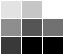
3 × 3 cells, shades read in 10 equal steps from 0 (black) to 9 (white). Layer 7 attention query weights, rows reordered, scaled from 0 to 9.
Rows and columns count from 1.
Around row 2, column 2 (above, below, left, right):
7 0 5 4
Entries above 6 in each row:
3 0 0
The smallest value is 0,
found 2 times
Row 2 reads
5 3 4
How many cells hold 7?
1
